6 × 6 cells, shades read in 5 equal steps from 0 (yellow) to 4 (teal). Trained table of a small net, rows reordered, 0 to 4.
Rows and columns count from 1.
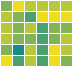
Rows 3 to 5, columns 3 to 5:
1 3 2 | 2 3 2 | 1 3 0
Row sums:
6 6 11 11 11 9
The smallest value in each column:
0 0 1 0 0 0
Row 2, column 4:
0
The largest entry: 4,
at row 5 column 2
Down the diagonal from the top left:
2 2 1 3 0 2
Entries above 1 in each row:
1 2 4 4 3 3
